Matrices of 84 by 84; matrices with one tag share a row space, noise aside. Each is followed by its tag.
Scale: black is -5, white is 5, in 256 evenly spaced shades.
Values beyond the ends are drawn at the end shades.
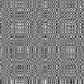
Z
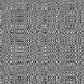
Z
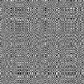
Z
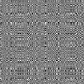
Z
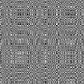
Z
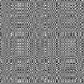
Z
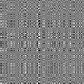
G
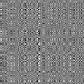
G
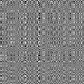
G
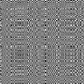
Z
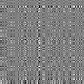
G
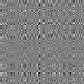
G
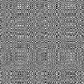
Z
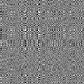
G
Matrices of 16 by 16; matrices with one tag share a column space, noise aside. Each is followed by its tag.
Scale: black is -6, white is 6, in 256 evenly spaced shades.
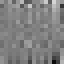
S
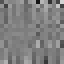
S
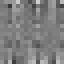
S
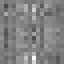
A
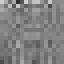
S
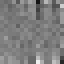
S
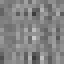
A
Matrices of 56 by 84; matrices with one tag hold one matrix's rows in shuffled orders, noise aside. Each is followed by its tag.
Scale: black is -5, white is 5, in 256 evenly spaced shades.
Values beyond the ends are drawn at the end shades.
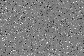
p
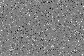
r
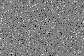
r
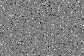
r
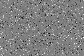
r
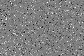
p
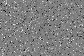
p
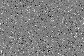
r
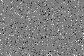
r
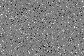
r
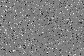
p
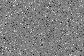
p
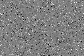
r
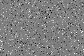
r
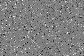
p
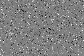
r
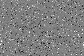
r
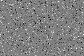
r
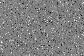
r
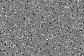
p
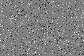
r
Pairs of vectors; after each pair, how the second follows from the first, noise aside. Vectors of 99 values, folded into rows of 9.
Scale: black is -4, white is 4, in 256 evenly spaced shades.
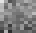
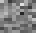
shuffled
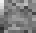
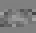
partly zeroed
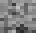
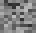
shuffled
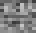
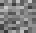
shuffled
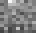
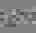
partly zeroed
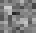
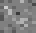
partly zeroed
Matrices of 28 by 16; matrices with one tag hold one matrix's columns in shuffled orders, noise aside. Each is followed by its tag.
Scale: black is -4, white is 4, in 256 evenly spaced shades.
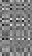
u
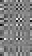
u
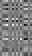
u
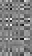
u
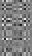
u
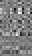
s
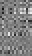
s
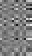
u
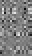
s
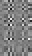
u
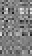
s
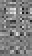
s
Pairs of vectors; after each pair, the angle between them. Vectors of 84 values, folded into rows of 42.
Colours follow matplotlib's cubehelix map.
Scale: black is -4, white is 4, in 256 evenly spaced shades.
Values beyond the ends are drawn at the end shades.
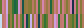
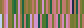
nearly parallel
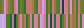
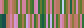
nearly opposite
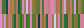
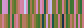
orthogonal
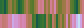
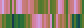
nearly opposite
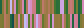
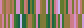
partly opposed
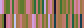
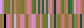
nearly parallel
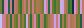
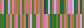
nearly opposite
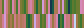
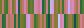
nearly opposite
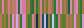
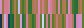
partly opposed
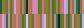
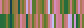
partly opposed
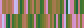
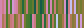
partly aligned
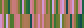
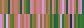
nearly parallel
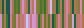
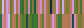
nearly opposite
